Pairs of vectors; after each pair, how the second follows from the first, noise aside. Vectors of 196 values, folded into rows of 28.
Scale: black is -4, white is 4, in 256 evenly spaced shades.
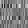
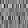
sign-scrambled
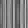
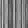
reversed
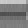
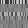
sign-scrambled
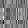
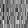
sign-scrambled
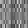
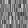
shuffled
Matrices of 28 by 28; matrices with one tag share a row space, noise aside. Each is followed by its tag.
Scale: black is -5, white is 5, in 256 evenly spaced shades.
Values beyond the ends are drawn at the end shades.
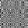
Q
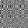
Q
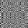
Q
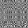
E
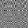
E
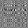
E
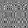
E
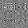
E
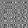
E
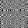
Q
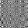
Q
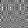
Q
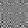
Q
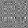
E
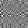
Q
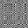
E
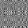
E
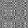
E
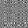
E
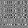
E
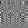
Q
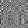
Q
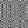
Q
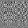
E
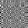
Q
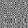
E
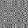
E
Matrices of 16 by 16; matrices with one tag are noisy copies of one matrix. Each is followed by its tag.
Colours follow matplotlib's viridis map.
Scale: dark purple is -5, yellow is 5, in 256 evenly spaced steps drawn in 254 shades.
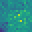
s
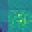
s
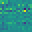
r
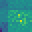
s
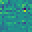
r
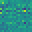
r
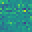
r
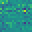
r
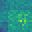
s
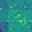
s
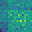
s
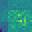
s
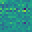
r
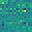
r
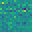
r
